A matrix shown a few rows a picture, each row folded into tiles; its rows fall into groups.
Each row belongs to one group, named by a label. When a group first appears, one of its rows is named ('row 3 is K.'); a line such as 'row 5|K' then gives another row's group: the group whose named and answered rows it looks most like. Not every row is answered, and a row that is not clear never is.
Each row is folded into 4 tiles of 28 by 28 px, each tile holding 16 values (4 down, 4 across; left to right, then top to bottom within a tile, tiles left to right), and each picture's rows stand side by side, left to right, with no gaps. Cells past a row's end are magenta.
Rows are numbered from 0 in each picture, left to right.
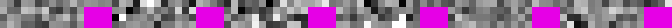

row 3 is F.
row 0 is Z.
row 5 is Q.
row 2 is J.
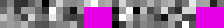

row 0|J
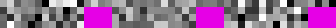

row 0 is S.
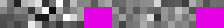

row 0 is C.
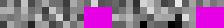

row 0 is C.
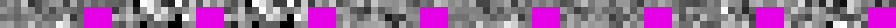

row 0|F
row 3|Q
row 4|F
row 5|Q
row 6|J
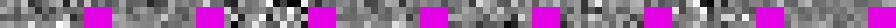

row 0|F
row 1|J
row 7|Q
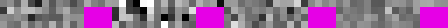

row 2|S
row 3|J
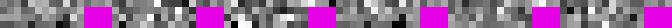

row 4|J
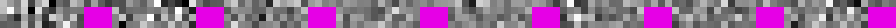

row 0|C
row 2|S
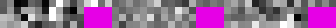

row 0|J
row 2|F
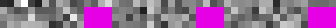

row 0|Q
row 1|C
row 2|C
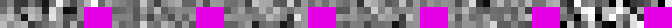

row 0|J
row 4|Q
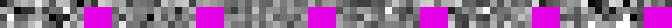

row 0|Q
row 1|S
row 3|J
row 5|F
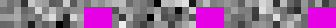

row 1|S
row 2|C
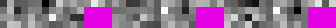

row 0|J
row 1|J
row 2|J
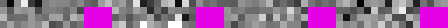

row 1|F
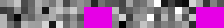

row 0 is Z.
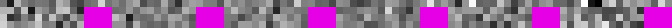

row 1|Z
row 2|C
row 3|J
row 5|Q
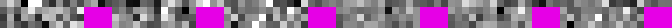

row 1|J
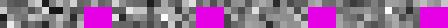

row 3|J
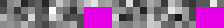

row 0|J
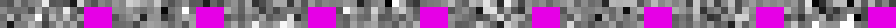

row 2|F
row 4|C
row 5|S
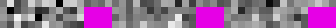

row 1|F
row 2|J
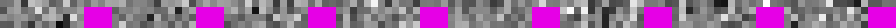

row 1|S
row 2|C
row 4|J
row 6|J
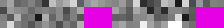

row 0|S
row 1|F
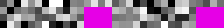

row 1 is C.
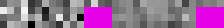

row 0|C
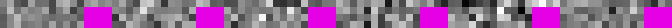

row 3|C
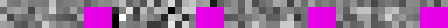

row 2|F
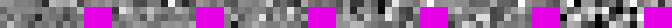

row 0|S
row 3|J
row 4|C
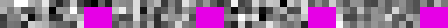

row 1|C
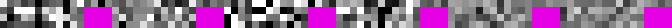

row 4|C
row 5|Z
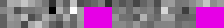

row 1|J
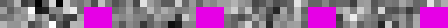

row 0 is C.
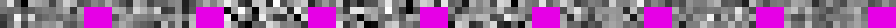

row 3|J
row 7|C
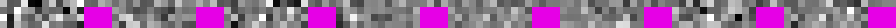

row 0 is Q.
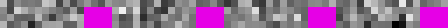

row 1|C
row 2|Q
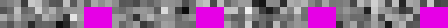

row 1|J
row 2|C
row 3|C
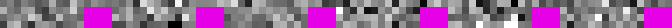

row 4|F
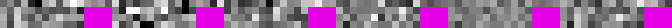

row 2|J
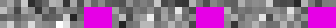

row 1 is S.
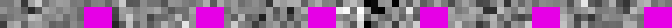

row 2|S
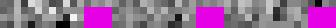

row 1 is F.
